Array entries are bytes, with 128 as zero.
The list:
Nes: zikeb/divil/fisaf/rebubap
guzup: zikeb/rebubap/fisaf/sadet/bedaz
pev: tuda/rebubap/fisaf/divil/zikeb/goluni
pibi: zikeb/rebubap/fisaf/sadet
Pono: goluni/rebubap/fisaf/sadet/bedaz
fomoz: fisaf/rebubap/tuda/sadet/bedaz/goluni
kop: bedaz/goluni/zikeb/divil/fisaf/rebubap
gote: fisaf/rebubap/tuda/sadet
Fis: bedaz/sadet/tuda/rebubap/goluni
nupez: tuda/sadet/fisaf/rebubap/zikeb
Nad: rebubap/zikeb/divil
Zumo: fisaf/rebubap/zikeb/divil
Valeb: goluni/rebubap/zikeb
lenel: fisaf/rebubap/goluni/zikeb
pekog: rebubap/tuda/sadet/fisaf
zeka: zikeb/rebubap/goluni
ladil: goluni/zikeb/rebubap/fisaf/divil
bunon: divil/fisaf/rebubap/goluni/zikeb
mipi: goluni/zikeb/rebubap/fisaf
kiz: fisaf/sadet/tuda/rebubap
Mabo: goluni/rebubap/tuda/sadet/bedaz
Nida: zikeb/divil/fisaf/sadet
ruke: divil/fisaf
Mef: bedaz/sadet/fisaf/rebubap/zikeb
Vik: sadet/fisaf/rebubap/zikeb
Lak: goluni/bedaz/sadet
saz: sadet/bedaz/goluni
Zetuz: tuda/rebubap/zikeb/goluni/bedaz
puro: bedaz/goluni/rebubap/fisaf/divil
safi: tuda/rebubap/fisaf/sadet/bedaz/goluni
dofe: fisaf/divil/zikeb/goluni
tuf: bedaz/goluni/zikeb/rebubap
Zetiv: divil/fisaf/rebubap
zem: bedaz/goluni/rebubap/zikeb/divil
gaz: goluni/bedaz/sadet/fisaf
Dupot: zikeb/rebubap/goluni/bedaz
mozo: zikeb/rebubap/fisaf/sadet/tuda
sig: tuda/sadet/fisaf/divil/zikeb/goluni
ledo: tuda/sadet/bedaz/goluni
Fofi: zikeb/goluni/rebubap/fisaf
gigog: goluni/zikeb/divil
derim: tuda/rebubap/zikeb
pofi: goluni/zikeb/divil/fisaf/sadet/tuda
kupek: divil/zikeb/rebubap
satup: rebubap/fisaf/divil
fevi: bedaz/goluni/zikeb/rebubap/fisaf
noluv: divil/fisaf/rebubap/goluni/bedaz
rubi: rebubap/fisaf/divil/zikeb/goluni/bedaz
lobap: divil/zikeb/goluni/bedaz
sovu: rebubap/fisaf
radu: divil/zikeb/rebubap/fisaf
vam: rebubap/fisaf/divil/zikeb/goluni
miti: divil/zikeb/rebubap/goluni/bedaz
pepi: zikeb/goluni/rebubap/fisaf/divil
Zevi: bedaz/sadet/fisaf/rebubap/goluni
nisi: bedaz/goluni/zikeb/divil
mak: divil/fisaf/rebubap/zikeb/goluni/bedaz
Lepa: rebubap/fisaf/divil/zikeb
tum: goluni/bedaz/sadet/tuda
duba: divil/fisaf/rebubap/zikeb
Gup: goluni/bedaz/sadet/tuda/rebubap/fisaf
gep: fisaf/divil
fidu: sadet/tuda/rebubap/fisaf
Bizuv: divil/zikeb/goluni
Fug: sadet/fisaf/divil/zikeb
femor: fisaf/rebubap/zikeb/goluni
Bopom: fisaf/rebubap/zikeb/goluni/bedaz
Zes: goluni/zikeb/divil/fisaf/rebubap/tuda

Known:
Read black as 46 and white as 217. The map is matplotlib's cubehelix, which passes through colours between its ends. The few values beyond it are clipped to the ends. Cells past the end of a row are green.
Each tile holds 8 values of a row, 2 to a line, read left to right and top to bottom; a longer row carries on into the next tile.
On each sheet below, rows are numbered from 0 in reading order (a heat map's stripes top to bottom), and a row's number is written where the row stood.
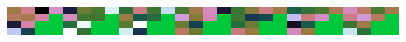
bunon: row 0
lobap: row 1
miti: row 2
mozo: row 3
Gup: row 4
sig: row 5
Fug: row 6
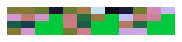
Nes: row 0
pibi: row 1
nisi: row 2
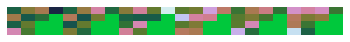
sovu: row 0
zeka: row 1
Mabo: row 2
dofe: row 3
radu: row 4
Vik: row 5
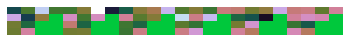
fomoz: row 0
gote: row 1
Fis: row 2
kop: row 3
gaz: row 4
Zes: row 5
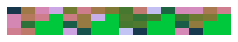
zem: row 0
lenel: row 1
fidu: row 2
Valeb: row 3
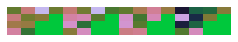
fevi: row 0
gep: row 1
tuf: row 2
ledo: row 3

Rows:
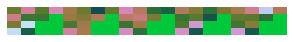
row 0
mak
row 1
Zetiv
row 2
duba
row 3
ruke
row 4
mipi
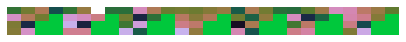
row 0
satup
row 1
Zumo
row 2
Dupot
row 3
kupek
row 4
Fofi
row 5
saz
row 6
Mef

